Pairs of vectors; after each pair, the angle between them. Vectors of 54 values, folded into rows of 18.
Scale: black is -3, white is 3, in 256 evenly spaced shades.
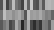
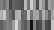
partly aligned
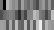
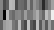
orthogonal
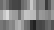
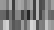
partly opposed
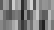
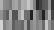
orthogonal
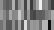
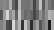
partly aligned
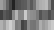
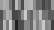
orthogonal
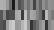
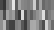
nearly opposite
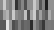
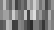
nearly parallel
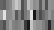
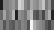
partly aligned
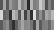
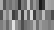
nearly opposite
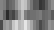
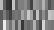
orthogonal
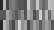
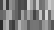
nearly parallel
